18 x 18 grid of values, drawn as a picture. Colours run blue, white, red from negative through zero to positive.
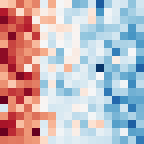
Stripes: none. Seam: vertical, 30% of the way across, the left part higher. Slope: up to the left.
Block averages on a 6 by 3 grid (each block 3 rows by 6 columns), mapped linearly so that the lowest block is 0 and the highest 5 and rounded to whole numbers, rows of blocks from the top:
5 2 1 / 5 2 0 / 5 2 0 / 5 1 0 / 5 2 0 / 5 2 0
